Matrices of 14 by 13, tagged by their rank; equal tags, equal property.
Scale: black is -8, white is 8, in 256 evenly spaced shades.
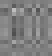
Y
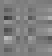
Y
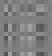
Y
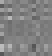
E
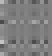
Y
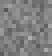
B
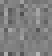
E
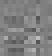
E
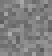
B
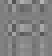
Y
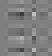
Y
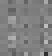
E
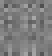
E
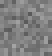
B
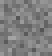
B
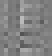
E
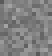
B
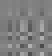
Y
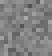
B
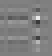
Y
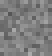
B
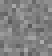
B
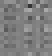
E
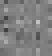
E
